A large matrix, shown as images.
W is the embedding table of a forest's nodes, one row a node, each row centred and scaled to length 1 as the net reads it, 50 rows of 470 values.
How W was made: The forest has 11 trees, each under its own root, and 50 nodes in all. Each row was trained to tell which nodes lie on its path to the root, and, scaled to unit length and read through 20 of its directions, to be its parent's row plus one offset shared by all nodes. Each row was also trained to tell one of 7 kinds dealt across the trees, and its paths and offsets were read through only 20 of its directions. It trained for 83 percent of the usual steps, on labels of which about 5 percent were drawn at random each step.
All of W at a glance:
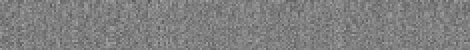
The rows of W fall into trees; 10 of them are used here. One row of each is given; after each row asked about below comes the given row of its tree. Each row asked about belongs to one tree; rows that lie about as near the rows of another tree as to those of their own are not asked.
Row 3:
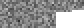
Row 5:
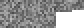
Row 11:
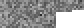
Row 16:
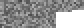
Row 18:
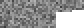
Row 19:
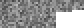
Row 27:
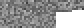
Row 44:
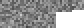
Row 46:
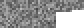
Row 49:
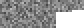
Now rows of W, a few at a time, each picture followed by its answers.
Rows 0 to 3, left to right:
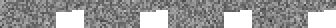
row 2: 27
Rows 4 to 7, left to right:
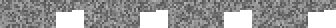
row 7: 11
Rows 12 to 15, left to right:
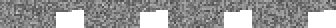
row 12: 27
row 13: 5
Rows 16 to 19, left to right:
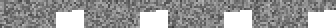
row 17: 5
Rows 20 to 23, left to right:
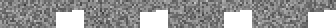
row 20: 44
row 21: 3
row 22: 49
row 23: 19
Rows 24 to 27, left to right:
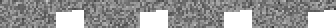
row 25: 46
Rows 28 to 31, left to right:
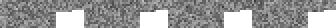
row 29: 16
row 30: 27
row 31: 49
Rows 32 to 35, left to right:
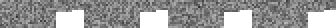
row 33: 19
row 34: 3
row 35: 27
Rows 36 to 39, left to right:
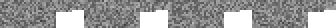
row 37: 46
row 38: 16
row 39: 44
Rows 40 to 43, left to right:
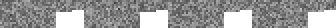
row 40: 49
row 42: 16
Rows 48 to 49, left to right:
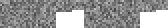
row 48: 44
